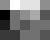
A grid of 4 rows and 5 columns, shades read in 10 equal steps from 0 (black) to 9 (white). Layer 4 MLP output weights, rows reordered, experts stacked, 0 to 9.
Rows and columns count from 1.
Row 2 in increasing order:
0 3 4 5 6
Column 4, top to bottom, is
8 6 4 4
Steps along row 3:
up down up same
